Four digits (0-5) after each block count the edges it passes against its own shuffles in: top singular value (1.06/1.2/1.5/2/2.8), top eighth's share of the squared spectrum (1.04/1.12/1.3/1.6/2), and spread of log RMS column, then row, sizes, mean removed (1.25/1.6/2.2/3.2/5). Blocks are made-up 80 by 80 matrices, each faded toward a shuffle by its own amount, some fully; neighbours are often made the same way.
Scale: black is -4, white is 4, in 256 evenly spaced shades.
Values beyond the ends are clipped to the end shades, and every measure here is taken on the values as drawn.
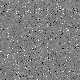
1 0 0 0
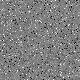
0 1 0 0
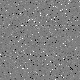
2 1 0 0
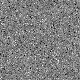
0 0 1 0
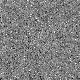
0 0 0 0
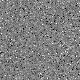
2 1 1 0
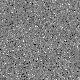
1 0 0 0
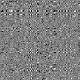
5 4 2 3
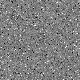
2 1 0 0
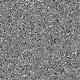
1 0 0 0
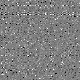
4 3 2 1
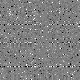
4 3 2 2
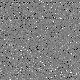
3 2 0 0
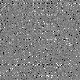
4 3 1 2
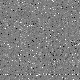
3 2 0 1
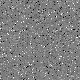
2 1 0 0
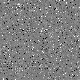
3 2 0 0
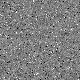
0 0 0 0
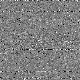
2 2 0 2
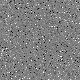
2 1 0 0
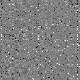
4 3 1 1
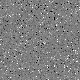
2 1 0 0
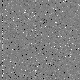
3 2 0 0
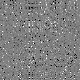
4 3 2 1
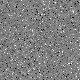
0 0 0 0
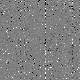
4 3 1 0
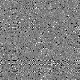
4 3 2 2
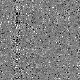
3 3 3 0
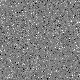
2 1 0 0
